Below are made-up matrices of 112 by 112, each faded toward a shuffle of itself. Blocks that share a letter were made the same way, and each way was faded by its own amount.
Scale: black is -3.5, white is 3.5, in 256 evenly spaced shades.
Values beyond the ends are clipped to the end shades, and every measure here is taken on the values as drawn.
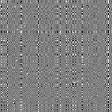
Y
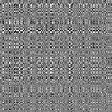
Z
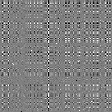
Y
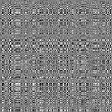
Z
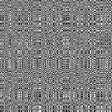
Z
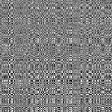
Z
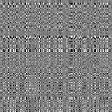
Z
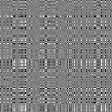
Y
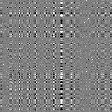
Y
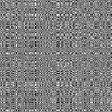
Z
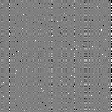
Y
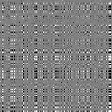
Y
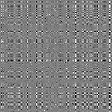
Y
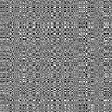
Z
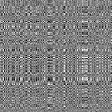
Z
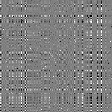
Y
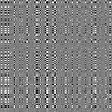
Y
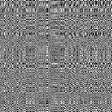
Z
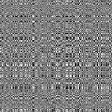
Z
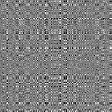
Z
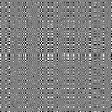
Y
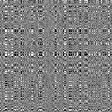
Z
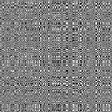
Z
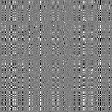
Y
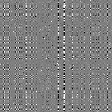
Y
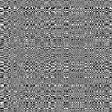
Z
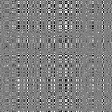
Y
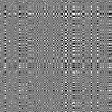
Y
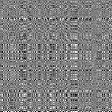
Z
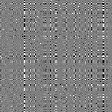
Y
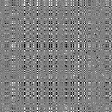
Y
